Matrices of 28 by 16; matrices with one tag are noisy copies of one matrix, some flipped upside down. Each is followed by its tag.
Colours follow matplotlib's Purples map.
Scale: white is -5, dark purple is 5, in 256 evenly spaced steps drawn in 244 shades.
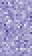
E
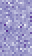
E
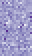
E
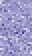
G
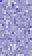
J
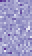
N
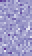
N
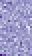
N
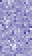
J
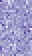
J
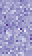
E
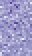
G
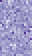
J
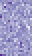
N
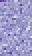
N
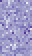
J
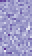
N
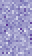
E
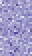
G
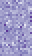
E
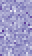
J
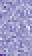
N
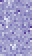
J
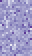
J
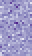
G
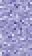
G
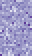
J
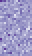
N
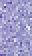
N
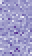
G
